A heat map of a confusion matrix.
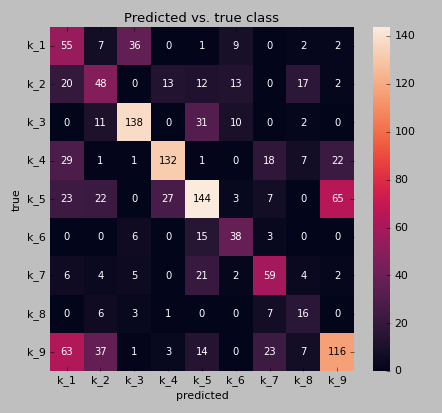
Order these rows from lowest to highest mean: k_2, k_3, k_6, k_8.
k_8, k_6, k_2, k_3
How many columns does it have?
9
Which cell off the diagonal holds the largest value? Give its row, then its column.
k_5, k_9
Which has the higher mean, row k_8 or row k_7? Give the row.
k_7
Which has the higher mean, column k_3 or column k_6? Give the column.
k_3
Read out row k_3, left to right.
0 11 138 0 31 10 0 2 0
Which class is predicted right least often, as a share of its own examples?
k_2
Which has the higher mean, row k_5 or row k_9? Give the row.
k_5
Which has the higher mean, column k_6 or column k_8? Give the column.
k_6
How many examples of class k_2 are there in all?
125
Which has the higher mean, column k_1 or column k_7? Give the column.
k_1
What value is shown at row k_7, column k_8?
4
